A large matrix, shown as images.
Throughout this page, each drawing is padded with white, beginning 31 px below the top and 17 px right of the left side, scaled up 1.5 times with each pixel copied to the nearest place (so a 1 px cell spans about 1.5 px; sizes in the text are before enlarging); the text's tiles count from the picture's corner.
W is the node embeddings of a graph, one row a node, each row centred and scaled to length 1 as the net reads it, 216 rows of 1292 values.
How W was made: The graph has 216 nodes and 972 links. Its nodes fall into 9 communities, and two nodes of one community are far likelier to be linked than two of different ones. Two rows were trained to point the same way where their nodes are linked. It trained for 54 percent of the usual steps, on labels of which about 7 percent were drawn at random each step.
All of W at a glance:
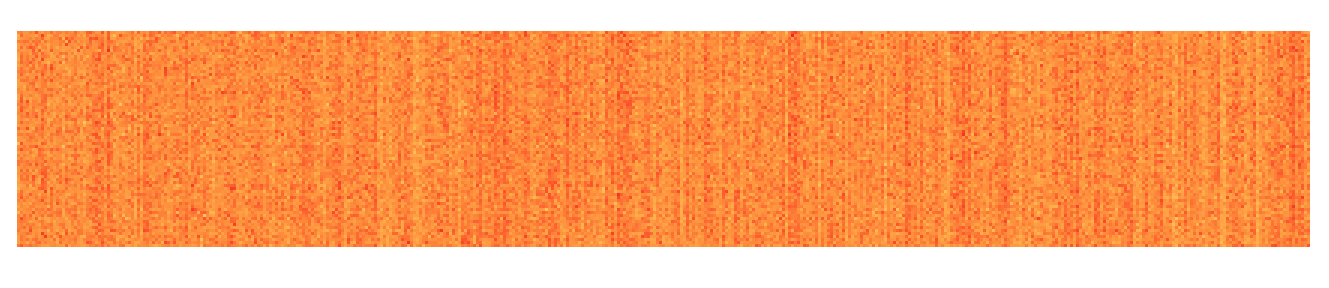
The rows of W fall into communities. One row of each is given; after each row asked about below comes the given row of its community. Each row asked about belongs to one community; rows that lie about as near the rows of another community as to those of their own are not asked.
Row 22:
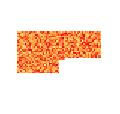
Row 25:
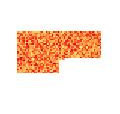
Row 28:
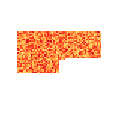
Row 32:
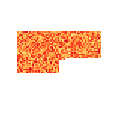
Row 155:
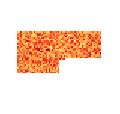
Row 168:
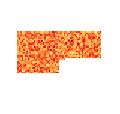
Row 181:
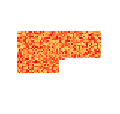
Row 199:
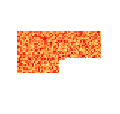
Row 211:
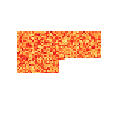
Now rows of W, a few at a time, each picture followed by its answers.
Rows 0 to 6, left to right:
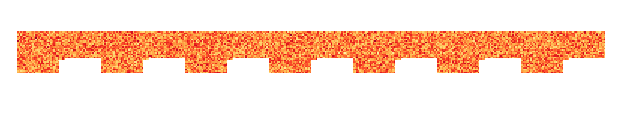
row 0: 211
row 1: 25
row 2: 211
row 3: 155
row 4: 28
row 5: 155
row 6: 22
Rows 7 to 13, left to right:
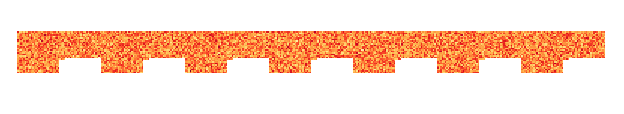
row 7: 25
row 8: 32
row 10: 32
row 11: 155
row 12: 168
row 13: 22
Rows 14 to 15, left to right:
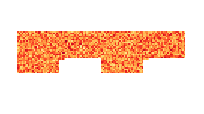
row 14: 199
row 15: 32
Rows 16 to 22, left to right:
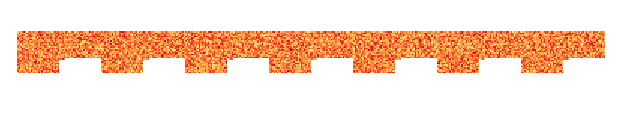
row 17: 199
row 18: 211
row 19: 199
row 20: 168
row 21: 181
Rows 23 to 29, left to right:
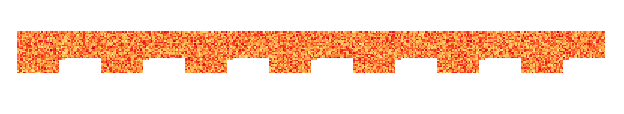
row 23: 199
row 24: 32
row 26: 28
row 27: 155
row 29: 22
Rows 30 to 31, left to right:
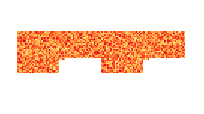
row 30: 181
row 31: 199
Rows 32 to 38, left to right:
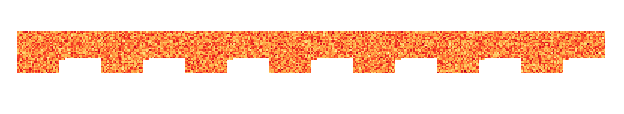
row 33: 211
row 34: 168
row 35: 181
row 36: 28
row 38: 211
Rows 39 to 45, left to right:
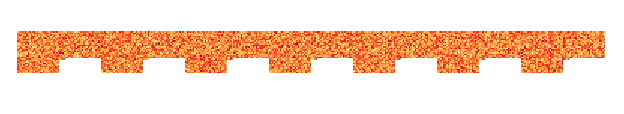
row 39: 28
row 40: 199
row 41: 181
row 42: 155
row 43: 211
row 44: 181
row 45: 28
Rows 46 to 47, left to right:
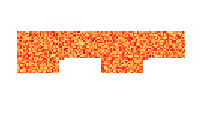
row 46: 25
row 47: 199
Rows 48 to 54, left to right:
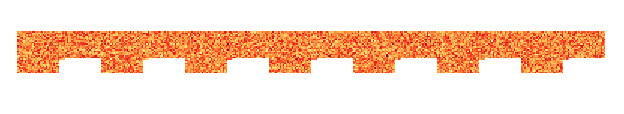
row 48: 32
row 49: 168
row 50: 211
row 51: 155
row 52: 181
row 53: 22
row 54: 25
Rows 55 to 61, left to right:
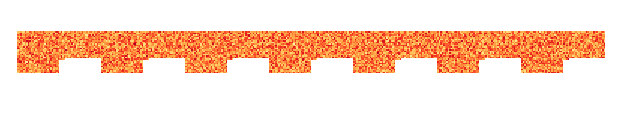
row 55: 155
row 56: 22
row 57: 211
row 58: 25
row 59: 28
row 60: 199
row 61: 155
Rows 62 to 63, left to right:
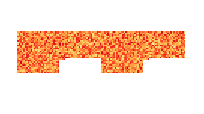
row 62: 211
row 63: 199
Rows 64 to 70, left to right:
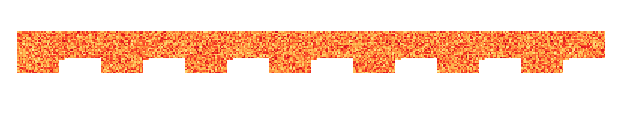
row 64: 32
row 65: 211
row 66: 155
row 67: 211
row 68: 28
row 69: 155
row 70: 28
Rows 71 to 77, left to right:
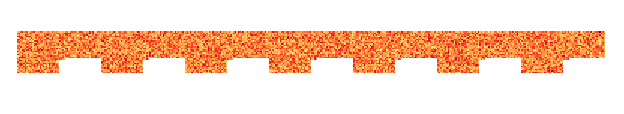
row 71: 22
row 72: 181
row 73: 22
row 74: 181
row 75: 155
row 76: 155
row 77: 25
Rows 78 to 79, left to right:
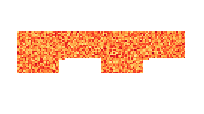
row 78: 181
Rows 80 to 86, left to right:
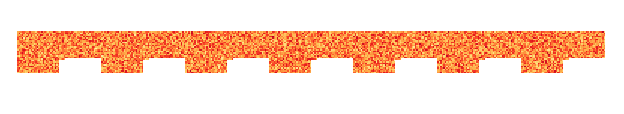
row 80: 155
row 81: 32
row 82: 199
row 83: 22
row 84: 211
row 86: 25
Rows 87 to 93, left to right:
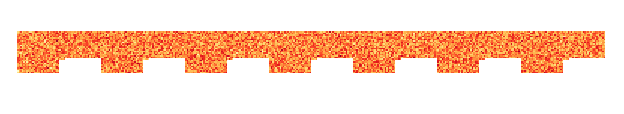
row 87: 22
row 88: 155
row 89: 211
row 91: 181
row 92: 155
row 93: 168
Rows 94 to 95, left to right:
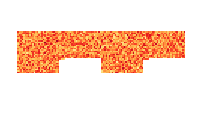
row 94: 32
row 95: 22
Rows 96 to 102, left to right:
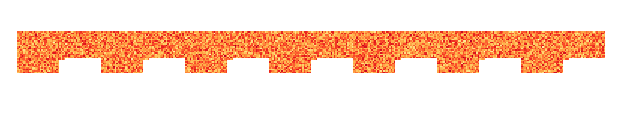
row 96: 181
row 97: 28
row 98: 28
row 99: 168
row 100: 211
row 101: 199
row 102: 28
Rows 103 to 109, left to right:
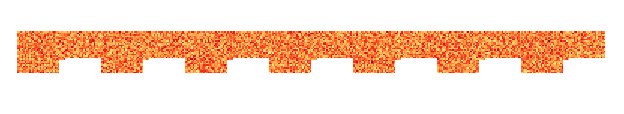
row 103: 168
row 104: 181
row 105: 22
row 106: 199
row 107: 155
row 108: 199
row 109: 211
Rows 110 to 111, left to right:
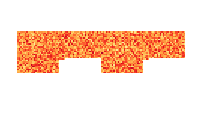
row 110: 22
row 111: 181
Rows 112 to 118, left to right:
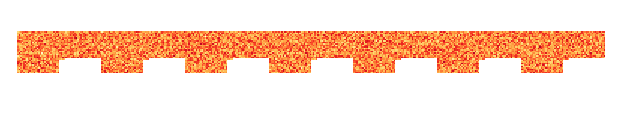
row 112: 28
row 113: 168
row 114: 25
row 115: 32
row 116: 199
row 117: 155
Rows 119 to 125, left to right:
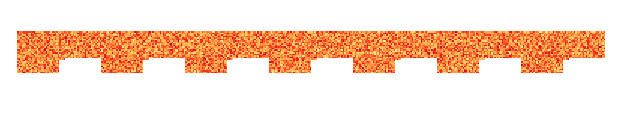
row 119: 28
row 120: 181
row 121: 22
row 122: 25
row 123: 28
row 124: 25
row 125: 168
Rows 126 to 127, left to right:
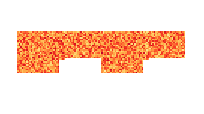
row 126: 211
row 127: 25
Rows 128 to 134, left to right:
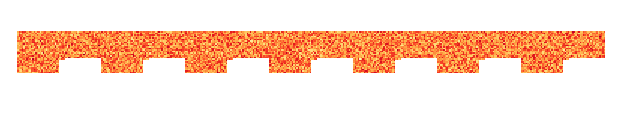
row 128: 155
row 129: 28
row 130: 28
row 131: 155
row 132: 32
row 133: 25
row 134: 28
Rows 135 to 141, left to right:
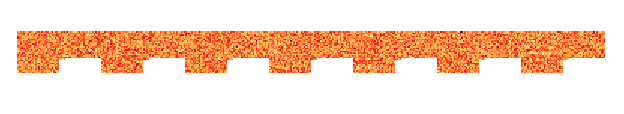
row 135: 199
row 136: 22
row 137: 28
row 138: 32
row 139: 155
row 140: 155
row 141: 28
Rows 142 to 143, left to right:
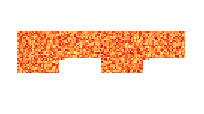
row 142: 211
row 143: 199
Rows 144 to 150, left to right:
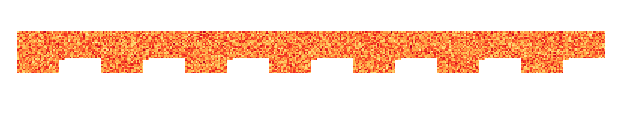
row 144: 22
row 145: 181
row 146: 211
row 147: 32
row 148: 25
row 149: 181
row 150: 155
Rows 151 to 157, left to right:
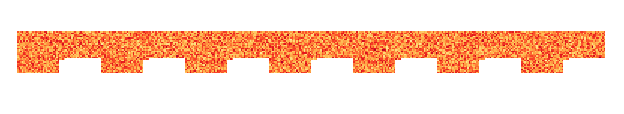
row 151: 199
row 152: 181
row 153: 155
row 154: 25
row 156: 32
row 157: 168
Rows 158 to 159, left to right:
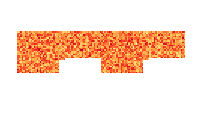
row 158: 168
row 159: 211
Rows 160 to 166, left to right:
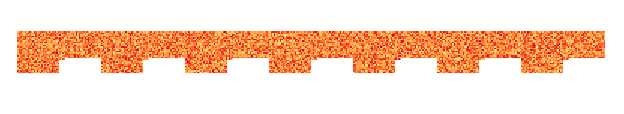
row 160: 181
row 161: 22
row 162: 211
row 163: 181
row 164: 199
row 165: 32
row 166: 211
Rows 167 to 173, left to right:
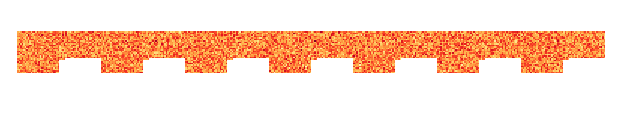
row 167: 32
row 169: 28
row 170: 181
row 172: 25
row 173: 211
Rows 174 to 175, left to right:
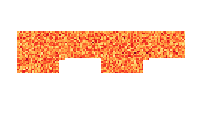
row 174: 155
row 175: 168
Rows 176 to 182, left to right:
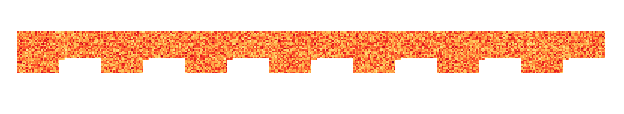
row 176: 25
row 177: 25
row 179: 28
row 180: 25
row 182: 181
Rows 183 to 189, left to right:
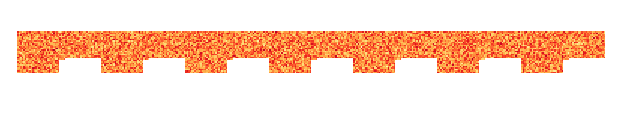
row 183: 28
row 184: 211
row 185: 25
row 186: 211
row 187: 32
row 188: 32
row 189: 199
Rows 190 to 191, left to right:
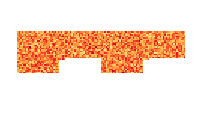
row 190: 181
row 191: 168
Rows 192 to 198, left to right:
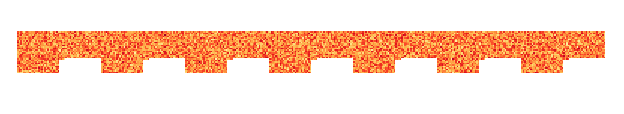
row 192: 199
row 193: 199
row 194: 155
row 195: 181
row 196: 28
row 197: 211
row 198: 199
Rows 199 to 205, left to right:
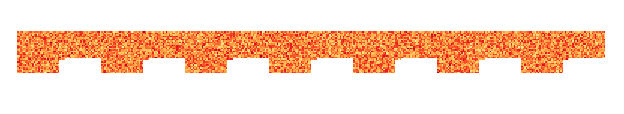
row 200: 199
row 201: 22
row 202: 25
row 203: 28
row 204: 168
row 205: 211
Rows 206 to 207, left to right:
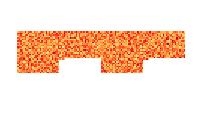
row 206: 181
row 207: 22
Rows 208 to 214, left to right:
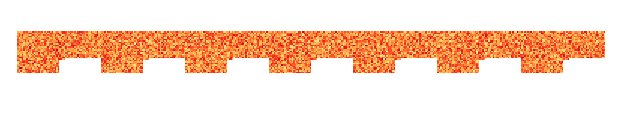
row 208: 32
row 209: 211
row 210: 211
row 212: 199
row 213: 22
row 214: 199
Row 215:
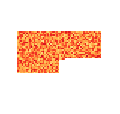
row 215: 155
